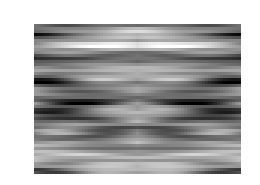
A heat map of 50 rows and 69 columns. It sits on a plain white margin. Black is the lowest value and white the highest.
There is no overall slope. It is mirror symmetric from left to right. Streaks run across, left to right. The top middle is the ninth with the highest average.
